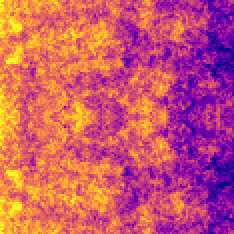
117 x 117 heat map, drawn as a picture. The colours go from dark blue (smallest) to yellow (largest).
Slope: up to the left. Mirror symmetry: top to bottom. Stripes: none. Grain: blotchy.
